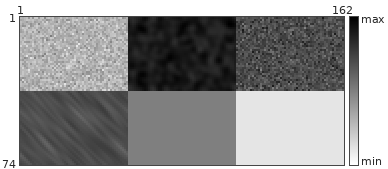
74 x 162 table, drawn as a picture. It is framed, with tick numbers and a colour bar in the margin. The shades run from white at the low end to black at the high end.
The table splits into 2 rows of 3 panels. Panel 1,1: low, fine-grained. Panel 1,2: very high, blotchy, faint in contrast. Panel 1,3: high, fine-grained. Panel 2,1: high, slanting down to the right, faint in contrast. Panel 2,2: middling, flat. Panel 2,3: very low, flat.
